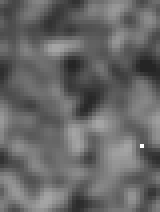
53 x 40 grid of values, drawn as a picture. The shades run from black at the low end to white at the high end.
A single lone cell is far higher than the cells round it. Neither half mirrors the other. The values follow a bell shape. The field is mottled with small blotches.
